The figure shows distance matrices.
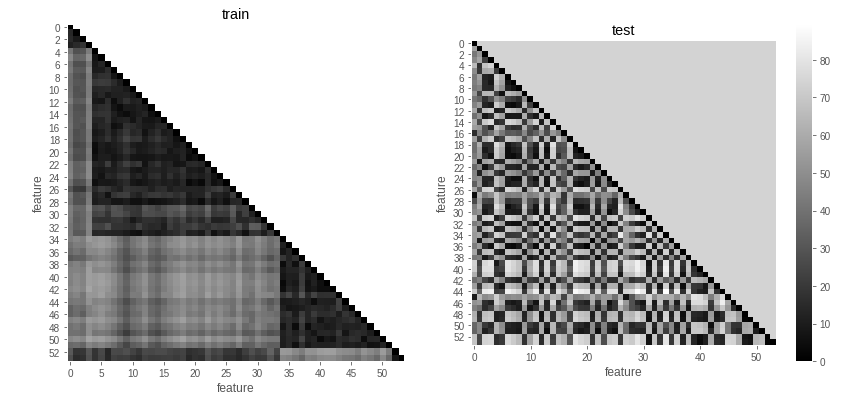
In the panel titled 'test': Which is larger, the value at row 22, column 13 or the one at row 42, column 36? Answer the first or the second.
the second
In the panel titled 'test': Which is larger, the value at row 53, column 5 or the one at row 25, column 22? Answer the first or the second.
the first
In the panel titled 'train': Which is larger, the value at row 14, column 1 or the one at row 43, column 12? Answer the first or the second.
the second
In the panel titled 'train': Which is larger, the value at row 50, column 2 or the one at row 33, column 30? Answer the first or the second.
the first
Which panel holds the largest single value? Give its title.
test
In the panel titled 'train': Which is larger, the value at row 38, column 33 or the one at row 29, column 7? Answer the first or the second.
the first
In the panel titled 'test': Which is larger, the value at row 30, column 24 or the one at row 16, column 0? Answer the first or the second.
the second
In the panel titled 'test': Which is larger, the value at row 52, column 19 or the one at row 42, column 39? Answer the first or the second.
the first
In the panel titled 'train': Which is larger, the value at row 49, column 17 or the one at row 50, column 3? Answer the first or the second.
the second
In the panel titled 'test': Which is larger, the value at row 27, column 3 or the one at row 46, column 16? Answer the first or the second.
the first
